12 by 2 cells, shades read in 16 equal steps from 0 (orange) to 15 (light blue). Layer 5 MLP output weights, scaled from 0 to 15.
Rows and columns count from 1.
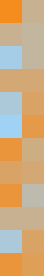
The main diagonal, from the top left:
0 9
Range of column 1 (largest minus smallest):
15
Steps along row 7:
up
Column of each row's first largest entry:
2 2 1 1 1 1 2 2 2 1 1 2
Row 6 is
15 3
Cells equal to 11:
0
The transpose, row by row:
0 8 14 6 13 15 2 5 2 8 13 2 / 8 9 9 6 5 3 7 6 10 8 5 4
